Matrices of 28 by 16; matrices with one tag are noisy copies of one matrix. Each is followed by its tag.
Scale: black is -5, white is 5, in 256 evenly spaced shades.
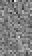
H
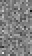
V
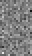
V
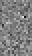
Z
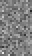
V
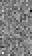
V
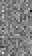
V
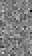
V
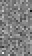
V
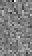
H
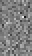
Z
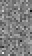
V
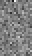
H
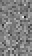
Z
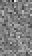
H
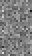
V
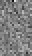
H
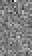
H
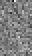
H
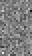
V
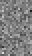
V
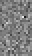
Z
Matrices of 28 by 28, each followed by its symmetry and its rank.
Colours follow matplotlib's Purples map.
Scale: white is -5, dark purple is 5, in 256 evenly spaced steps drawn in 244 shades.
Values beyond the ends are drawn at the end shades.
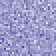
antisymmetric, full rank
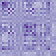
symmetric, rank three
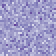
neither, full rank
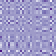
antisymmetric, rank two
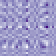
antisymmetric, rank two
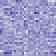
neither, rank five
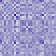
symmetric, rank three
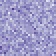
antisymmetric, full rank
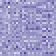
neither, rank five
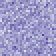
neither, full rank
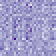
neither, rank five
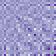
symmetric, rank three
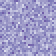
neither, full rank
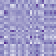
antisymmetric, rank two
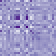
symmetric, rank three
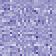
neither, rank five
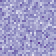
neither, full rank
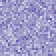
antisymmetric, full rank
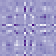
antisymmetric, rank two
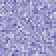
antisymmetric, full rank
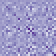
symmetric, rank three
